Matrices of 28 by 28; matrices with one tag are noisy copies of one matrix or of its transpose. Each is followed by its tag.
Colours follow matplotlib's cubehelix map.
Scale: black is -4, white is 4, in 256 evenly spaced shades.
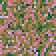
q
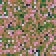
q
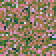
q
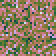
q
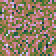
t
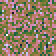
t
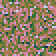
t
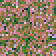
q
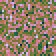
t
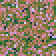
q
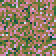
q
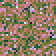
q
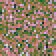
t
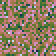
q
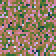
q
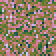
t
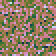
t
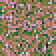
t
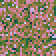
q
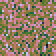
t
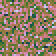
t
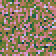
t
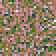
t
